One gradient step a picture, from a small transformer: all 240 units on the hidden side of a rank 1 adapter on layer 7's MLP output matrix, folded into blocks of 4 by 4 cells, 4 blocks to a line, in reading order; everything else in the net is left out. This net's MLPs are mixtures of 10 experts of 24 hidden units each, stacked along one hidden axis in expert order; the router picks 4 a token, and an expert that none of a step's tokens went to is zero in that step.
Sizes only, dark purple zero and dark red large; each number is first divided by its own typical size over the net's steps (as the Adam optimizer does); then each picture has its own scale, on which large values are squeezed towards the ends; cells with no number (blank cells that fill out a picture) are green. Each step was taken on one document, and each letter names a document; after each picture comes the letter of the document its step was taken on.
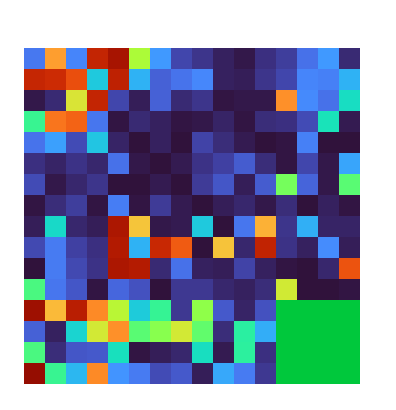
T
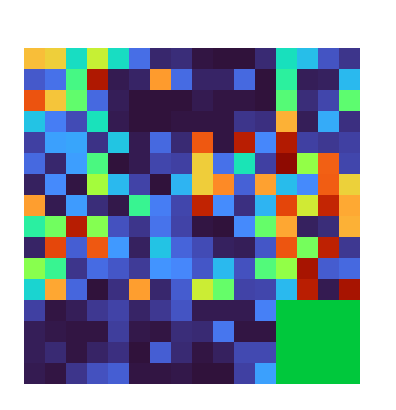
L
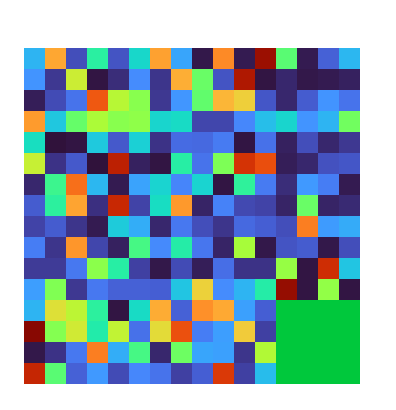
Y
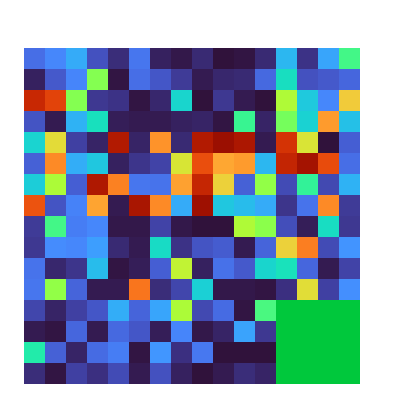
L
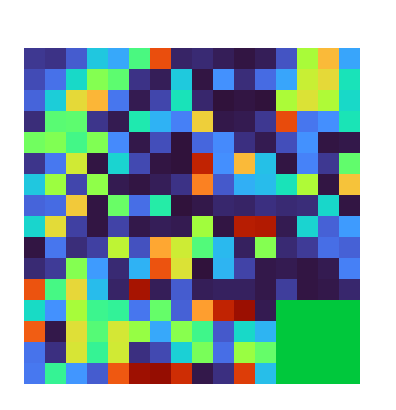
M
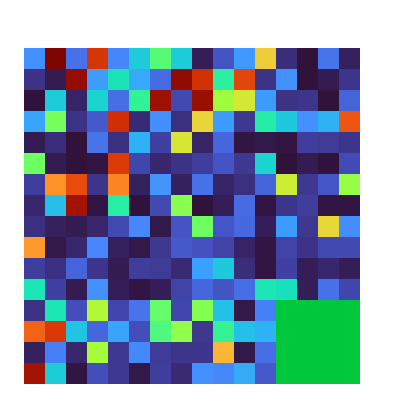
Y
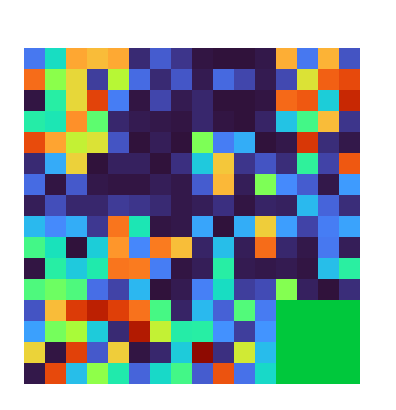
T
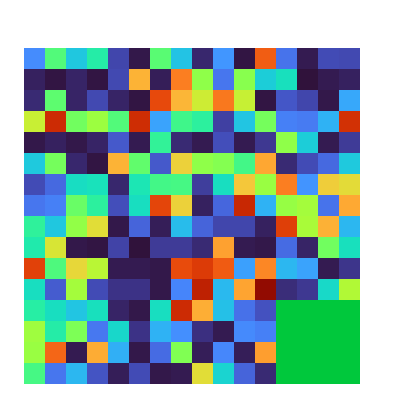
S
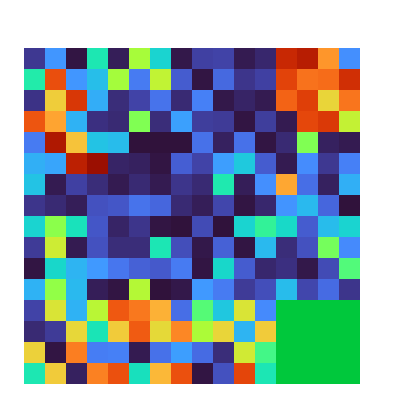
M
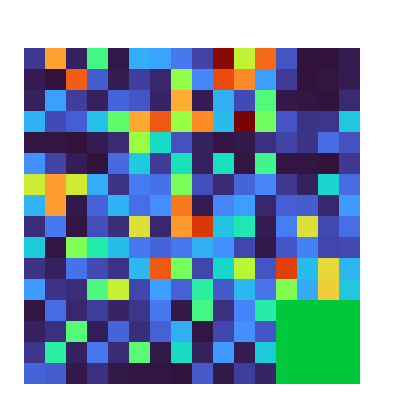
Y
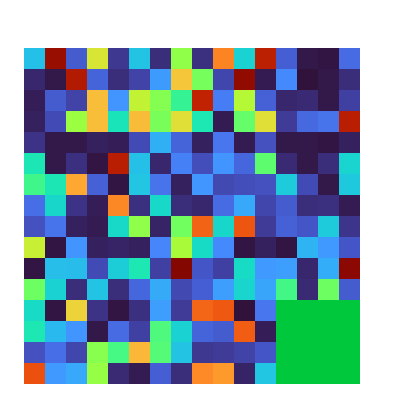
Y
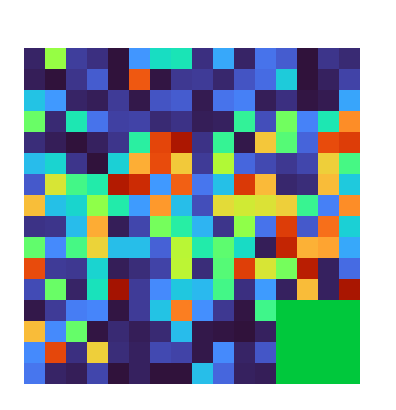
S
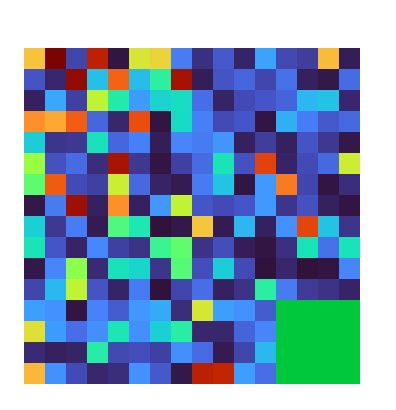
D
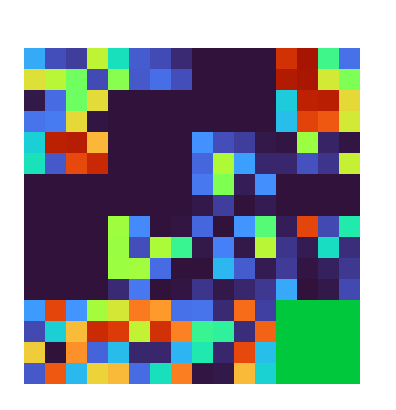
T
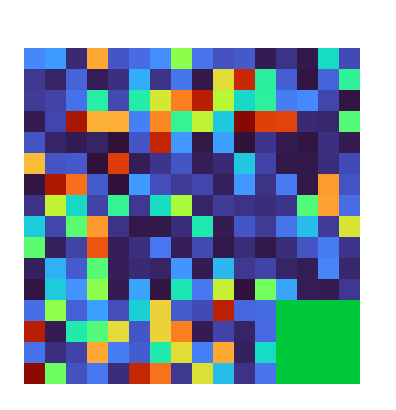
Y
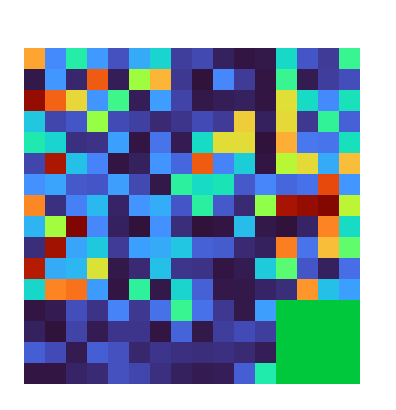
L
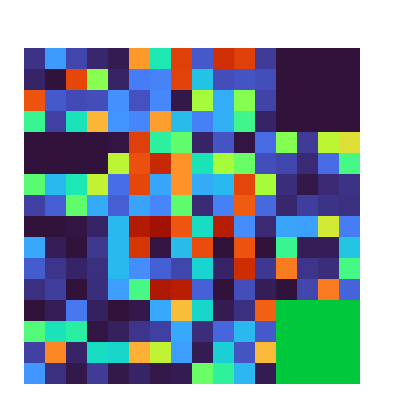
S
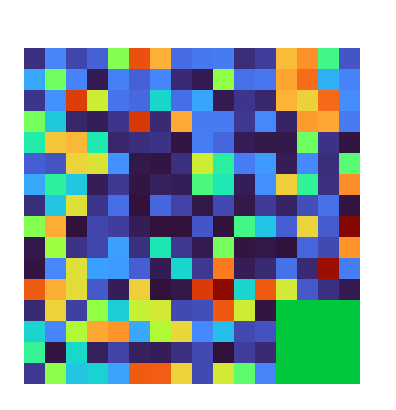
M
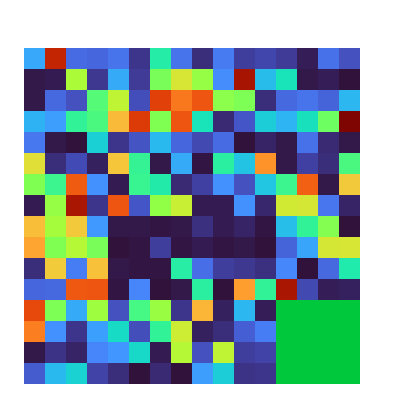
D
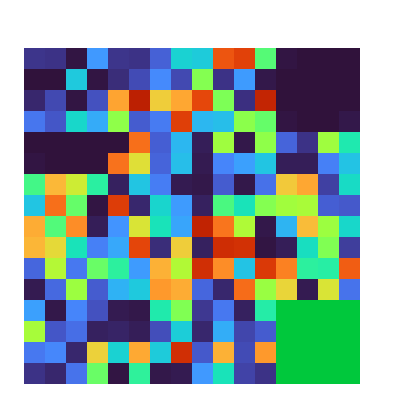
S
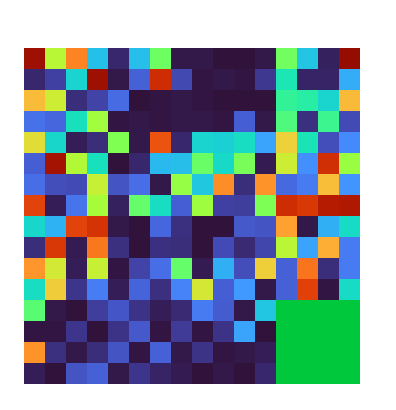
L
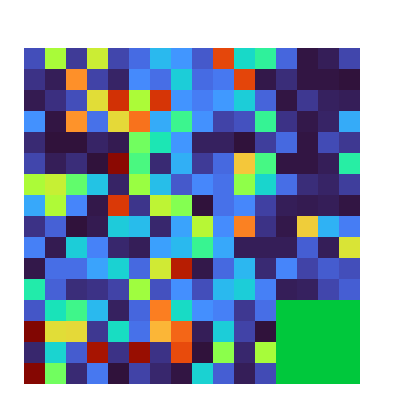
Y
